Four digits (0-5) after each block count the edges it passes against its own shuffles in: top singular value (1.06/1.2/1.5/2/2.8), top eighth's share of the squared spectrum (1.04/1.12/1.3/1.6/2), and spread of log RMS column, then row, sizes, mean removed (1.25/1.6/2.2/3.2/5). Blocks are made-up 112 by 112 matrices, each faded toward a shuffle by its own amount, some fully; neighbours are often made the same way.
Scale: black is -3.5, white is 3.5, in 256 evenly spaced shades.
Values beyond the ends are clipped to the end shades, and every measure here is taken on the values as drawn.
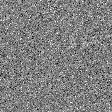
0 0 0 0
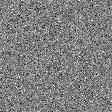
0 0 0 0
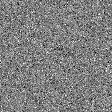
0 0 0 0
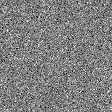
0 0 0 0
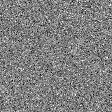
0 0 0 0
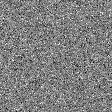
0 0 0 0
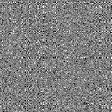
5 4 3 3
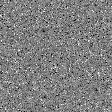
1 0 0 0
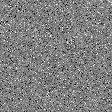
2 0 0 0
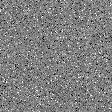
0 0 0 0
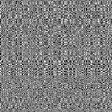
5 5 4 4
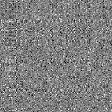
4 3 2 2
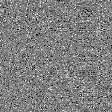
4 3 1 1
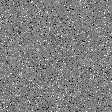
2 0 0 0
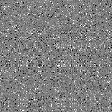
4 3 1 2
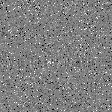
3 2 0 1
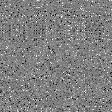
4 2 1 1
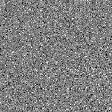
4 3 1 1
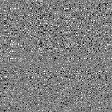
4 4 2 3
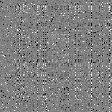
5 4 3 2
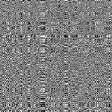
5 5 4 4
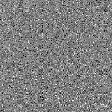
4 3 2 1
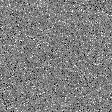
0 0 0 0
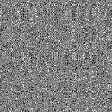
4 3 2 2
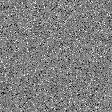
3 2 0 0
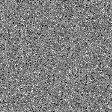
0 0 1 0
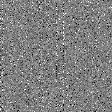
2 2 2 0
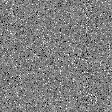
1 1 2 0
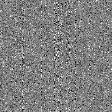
1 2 3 0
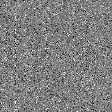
1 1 2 0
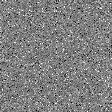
0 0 1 0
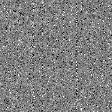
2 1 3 0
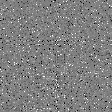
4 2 1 1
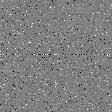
3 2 0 1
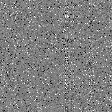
3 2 2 1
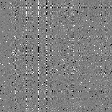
5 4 3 2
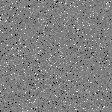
2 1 0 0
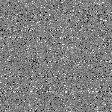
1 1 0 2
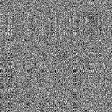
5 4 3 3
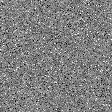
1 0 0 0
